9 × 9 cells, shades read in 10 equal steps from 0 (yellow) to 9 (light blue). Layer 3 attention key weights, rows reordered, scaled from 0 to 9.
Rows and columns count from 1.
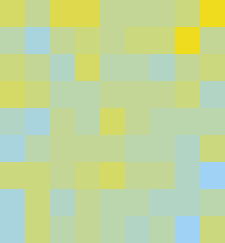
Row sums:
31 41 47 45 52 52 46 56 55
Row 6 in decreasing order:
8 7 6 6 6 5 5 5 4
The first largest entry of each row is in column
2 2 3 9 2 1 9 1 8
